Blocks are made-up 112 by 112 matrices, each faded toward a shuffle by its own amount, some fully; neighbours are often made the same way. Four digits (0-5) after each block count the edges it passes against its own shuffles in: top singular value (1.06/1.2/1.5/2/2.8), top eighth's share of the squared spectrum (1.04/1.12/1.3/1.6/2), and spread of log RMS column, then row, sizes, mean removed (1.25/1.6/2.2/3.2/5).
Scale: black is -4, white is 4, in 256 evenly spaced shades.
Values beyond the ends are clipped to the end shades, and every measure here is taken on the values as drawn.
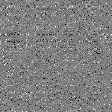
4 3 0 2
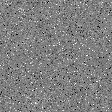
2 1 0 0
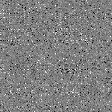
4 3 1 2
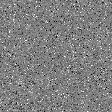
3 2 1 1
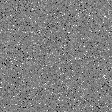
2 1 0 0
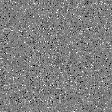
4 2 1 2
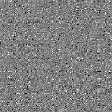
4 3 2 2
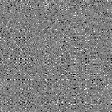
5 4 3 3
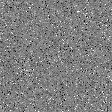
2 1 0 0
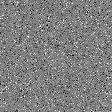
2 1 0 0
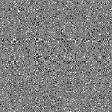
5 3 2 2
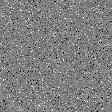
1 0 0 0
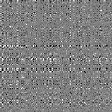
5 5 3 4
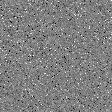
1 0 0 0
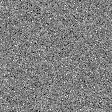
0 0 0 0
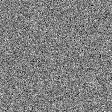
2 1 0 0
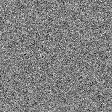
1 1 0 0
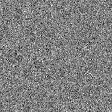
3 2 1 1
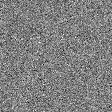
0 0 0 0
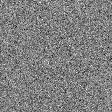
0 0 0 0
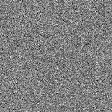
3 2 1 1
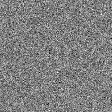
3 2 1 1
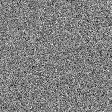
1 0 0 0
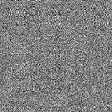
4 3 2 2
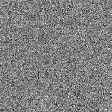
3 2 1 1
